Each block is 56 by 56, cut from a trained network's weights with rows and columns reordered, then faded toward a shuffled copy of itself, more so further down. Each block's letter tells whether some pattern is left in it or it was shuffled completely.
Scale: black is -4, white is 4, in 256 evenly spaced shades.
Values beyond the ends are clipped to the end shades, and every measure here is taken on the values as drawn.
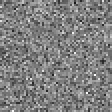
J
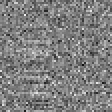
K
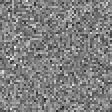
J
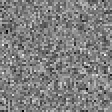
K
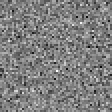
J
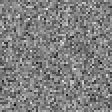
J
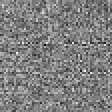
K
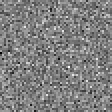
J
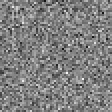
K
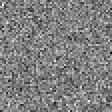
J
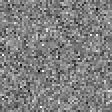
J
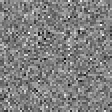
K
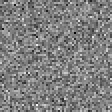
J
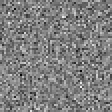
K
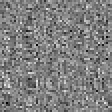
K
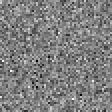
J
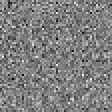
K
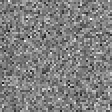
J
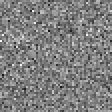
J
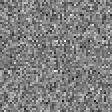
K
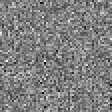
K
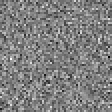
K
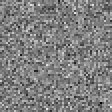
K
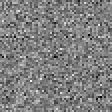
K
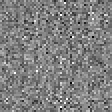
K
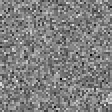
J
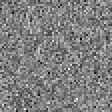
J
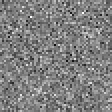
J
